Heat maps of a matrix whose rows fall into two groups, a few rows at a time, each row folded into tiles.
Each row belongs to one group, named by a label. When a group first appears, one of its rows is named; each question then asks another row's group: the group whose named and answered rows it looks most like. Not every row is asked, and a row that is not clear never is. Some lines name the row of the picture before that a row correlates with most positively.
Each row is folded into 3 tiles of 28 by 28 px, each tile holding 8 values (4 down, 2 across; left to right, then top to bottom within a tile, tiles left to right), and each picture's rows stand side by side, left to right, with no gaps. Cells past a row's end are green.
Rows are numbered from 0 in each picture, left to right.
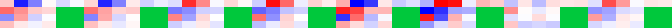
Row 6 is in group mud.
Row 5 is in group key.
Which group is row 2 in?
key
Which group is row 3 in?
key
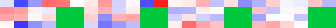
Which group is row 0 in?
mud
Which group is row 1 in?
mud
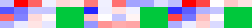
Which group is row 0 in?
key
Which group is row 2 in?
key
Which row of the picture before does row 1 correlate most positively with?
2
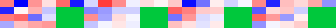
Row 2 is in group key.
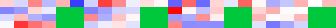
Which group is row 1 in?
key
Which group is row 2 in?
mud
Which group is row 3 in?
mud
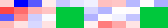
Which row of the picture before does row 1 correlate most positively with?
0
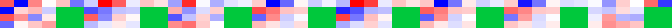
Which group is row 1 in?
key
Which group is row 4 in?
key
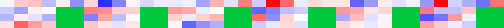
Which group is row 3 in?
key
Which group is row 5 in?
mud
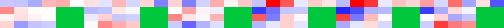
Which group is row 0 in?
mud
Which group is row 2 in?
mud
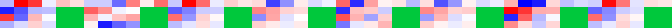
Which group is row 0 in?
key
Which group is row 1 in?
mud
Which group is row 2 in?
key
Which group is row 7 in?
key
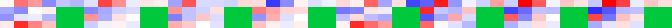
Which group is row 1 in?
key
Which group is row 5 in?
mud
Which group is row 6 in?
key
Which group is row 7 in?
key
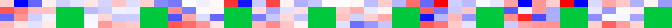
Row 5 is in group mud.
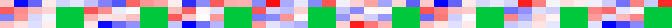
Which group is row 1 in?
mud
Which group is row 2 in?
mud
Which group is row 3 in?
mud
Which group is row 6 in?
key
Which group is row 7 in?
mud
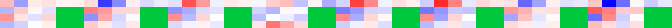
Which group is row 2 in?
key
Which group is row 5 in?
key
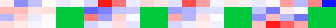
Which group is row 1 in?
key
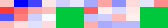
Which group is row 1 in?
mud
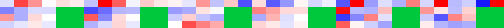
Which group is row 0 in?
key
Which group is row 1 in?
key
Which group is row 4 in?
mud
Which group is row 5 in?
mud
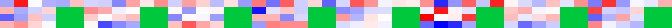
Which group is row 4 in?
key
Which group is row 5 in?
mud
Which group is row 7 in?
mud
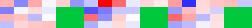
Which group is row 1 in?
key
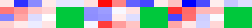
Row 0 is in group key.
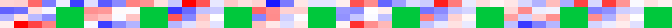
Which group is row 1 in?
mud
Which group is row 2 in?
key
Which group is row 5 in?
key
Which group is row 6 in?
mud
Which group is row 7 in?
key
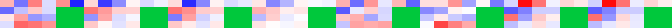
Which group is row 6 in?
key
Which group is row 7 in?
key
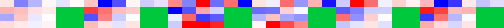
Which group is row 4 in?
key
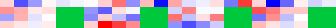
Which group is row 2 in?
mud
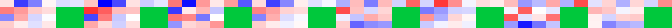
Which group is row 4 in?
mud
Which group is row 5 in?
key
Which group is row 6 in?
mud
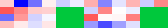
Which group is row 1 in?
mud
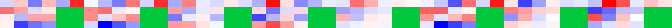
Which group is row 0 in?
mud
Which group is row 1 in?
mud
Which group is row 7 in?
key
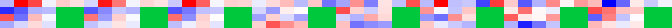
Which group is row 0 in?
key
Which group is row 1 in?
key
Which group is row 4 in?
mud
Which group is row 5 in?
mud
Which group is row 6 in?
mud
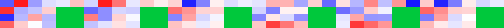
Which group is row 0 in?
mud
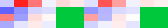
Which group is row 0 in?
key
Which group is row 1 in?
key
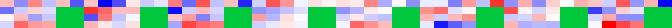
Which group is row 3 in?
key
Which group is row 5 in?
mud
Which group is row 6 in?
mud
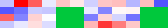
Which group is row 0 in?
key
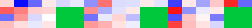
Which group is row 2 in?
mud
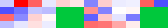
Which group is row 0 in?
key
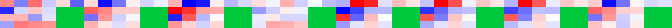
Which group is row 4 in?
key
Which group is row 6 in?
key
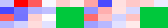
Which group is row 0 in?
key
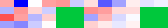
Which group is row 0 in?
mud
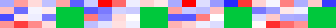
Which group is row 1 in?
key
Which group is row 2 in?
mud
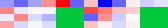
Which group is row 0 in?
mud
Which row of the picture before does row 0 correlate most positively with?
0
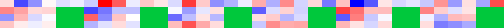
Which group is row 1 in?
key
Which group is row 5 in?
mud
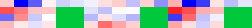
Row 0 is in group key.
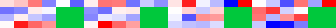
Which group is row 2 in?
mud
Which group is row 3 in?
mud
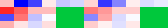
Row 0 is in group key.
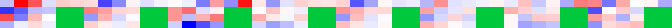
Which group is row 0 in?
key
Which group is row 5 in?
mud
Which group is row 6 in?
mud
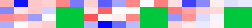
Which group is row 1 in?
mud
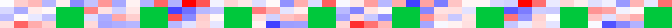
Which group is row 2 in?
key
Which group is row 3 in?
mud
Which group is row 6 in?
key
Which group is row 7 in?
mud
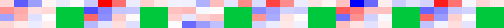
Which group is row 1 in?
key
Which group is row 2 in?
mud
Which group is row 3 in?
key
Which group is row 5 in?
key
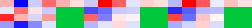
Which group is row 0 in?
mud
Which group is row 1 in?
key
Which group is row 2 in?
key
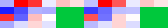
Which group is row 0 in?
key
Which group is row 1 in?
key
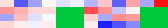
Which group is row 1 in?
mud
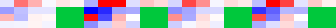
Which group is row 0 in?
key
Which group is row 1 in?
key
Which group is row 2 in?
key
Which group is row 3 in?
key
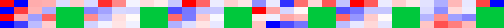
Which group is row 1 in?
key
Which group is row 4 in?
key
